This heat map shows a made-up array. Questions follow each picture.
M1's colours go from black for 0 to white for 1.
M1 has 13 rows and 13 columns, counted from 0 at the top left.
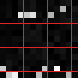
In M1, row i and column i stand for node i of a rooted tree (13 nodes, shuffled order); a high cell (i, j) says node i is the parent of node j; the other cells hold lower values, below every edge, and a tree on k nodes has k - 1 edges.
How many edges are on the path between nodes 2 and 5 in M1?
1
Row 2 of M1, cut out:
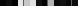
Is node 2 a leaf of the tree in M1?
no
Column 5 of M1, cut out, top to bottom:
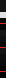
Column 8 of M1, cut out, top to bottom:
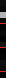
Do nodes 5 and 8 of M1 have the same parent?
yes
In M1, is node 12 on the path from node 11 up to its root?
yes
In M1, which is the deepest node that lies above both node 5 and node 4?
2
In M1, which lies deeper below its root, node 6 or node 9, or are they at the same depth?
node 9
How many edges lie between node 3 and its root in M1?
2
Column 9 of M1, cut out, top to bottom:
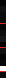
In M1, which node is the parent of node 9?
11
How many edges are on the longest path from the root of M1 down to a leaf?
2
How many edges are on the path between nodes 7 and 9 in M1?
2
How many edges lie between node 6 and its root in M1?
1
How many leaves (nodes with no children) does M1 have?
9
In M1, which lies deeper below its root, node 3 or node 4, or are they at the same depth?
the same depth
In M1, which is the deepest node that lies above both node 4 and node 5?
2
